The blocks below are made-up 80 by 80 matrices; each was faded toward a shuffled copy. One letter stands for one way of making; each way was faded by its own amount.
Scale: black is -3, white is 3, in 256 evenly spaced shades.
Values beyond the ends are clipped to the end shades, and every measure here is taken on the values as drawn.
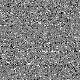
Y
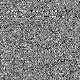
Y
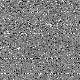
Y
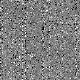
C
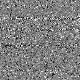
Y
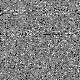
Y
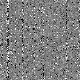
C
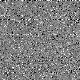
Y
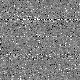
Y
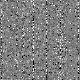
C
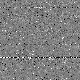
Y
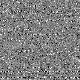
Y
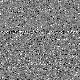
Y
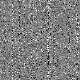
C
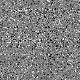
Y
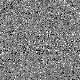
Y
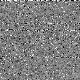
Y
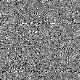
Y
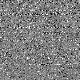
Y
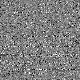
Y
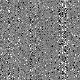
C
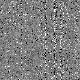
C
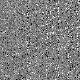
C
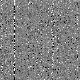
C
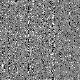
C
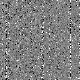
C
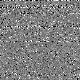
Y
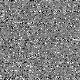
Y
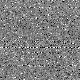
Y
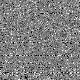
Y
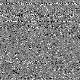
Y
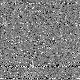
Y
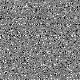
Y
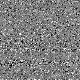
Y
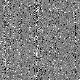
C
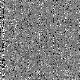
C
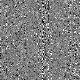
C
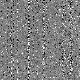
C
